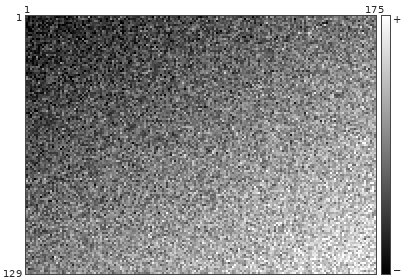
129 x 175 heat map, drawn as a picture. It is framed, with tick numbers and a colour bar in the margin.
Ninth with the lowest average: top left. Ninth with the highest average: bottom right. Histogram: bell-shaped. Slope: up to the bottom right.
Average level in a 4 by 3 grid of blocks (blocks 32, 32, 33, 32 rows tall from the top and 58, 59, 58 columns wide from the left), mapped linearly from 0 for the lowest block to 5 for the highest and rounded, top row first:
0 1 2 / 1 2 3 / 2 3 4 / 3 4 5
